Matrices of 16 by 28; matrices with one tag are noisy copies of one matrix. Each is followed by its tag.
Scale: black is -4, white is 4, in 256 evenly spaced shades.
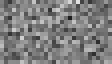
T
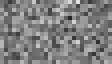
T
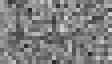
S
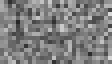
S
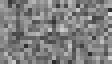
S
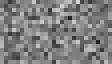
T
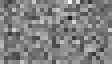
T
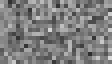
S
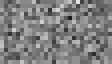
T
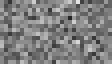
T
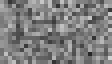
S
